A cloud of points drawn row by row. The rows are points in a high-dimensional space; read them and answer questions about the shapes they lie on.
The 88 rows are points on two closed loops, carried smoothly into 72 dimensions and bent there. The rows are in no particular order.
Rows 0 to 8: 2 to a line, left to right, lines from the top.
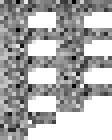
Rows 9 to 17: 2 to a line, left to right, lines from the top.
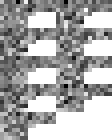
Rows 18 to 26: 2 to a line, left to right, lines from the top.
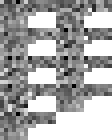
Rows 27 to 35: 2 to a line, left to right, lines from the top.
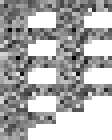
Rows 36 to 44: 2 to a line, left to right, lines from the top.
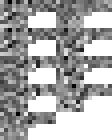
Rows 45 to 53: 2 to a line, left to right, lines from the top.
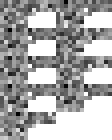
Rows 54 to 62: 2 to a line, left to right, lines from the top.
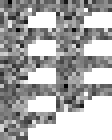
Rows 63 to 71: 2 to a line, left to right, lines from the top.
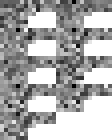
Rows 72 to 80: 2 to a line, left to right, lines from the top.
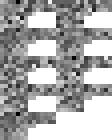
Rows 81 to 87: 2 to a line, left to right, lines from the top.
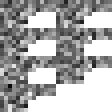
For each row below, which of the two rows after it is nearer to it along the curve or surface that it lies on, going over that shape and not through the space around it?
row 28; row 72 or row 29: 72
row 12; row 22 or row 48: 48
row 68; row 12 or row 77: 12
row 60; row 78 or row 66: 78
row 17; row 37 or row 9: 37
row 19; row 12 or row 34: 12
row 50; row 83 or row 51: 83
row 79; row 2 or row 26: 2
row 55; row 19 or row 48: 48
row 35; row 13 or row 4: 13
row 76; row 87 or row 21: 87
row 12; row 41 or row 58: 58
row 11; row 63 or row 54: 54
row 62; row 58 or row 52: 58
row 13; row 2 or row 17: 17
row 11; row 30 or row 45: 45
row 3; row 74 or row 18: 74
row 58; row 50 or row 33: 50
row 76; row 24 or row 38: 24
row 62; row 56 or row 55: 56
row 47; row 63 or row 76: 63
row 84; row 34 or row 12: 12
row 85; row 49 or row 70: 70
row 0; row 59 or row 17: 59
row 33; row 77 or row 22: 77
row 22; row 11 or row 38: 38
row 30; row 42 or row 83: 42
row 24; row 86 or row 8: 8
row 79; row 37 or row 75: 75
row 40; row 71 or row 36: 71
